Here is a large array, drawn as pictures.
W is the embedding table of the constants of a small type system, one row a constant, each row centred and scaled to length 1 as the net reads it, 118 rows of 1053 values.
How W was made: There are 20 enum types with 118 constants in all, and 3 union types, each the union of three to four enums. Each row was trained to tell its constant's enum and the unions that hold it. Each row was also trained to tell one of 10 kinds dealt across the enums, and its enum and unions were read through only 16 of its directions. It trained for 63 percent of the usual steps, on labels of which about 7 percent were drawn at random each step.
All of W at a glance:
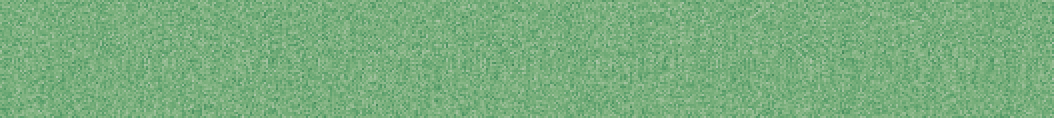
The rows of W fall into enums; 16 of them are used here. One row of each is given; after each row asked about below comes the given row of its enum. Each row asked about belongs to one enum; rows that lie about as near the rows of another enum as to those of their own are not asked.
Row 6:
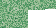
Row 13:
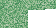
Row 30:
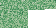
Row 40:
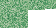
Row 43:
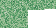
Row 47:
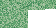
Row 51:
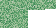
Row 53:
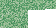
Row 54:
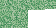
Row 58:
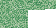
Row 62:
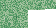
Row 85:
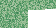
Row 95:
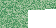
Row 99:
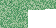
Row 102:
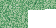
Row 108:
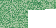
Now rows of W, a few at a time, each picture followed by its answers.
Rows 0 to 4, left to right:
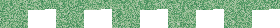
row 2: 108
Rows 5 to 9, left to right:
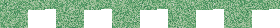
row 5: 13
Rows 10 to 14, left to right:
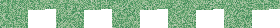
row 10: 54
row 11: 6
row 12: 85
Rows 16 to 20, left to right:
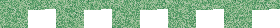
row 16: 108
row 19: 40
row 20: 6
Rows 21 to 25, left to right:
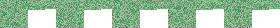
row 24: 6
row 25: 13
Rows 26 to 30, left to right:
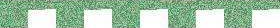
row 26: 58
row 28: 13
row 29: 102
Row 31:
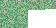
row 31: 62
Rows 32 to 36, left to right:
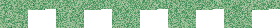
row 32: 53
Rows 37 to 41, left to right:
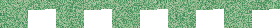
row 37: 47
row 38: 13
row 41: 108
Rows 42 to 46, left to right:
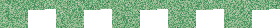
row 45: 47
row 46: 6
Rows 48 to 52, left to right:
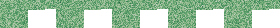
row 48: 6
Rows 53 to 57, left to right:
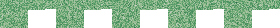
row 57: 53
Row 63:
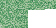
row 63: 58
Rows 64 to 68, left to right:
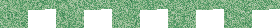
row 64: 40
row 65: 47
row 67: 62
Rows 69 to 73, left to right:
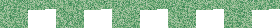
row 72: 13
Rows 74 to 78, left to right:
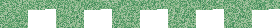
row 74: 85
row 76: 102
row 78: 108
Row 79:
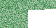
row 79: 54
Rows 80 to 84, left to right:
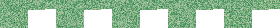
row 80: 53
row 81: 58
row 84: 54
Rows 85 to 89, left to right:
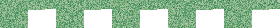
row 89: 62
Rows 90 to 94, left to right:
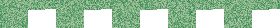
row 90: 95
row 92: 108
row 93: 54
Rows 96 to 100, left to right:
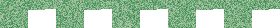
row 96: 30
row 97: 102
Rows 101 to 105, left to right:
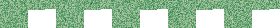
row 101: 54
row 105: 95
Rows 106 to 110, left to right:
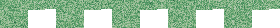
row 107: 95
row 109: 43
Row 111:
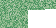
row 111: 95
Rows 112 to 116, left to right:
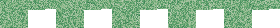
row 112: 99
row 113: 47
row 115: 47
